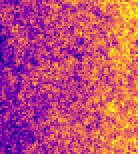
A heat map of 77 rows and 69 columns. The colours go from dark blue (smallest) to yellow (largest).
Slope: up to the right. Average level on the scale: 50%. Stripes: none.
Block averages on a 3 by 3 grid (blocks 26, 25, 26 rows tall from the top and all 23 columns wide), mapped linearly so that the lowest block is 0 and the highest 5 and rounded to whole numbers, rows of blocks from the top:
135 | 124 | 035
